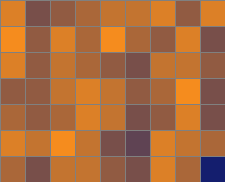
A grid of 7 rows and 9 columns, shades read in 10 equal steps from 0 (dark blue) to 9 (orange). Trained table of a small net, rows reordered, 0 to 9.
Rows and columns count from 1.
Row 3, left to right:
8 5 7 6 5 4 7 7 5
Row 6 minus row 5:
2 2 3 -1 -3 -1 3 -1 2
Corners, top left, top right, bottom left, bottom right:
8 8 6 0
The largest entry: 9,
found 4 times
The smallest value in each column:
5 4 5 6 4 3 5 5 0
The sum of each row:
58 60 54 56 53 59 47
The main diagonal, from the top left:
8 5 7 8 7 3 8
